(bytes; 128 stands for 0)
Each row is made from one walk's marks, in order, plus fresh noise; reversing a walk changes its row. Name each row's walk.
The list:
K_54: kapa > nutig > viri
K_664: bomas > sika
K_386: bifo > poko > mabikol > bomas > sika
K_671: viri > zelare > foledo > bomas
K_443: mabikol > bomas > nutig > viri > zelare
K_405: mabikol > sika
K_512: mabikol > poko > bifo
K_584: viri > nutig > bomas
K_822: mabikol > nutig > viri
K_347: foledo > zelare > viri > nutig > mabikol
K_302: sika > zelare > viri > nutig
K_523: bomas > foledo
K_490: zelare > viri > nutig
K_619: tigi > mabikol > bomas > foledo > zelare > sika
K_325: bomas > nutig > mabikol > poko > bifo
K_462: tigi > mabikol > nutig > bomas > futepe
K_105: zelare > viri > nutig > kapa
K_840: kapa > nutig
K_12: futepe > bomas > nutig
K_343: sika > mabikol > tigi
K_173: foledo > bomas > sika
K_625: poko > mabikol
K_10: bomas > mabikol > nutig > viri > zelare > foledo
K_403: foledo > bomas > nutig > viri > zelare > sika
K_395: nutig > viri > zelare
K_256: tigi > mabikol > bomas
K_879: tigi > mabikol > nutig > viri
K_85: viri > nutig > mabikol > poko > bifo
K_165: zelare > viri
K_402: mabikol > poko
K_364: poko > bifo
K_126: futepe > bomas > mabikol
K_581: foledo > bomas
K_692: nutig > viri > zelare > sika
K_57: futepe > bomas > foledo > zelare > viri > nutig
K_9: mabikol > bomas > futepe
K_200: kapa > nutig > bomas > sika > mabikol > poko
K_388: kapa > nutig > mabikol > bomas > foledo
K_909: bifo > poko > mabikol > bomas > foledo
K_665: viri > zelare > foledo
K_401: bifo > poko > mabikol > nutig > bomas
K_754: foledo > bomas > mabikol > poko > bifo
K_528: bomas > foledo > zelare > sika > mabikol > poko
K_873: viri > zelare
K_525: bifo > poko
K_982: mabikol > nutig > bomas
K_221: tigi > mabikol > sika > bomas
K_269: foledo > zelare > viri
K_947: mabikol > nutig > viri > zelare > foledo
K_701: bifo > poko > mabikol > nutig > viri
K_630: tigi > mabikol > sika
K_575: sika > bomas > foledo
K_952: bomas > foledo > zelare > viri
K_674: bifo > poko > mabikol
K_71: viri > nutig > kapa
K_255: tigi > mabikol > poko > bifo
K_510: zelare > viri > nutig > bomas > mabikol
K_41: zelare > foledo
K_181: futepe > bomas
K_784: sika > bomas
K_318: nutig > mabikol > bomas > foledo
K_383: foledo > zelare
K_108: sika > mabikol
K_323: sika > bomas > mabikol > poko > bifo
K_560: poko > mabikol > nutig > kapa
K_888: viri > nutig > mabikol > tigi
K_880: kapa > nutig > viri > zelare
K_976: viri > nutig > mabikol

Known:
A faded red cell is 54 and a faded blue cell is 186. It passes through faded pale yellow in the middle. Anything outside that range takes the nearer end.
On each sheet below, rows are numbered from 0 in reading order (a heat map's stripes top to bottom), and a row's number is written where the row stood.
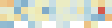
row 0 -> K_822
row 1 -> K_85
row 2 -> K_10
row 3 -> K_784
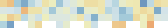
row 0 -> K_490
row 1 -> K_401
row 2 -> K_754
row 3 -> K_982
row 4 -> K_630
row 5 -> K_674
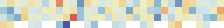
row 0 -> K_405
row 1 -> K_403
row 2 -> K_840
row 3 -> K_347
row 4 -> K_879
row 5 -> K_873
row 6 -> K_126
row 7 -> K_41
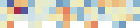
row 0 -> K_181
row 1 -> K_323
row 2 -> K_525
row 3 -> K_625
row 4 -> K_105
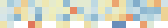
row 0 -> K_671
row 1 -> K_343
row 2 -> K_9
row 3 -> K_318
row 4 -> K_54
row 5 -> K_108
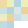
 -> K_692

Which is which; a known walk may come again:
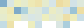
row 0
K_255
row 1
K_510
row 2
K_347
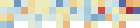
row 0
K_269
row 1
K_584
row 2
K_674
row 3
K_784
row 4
K_181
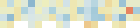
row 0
K_462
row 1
K_323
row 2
K_388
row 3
K_619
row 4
K_9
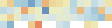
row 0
K_302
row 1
K_625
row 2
K_947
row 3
K_173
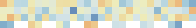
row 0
K_880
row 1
K_888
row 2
K_976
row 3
K_256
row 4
K_57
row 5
K_879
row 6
K_490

